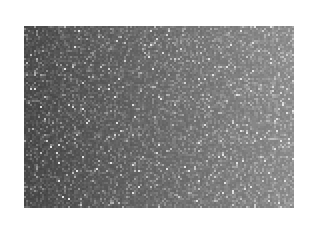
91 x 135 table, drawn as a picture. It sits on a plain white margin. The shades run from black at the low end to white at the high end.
There is an overall slope up to the right. No row or column stands out. No regular stripes run through it. The grain is fine, like static.
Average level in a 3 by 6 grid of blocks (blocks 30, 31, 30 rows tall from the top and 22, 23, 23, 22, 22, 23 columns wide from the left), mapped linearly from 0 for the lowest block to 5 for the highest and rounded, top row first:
012345
012345
012345
